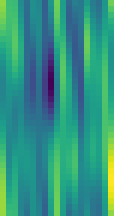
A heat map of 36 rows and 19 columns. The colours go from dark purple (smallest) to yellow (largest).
Calmest part: middle left. Histogram: bell-shaped. Grain: streaks running down.
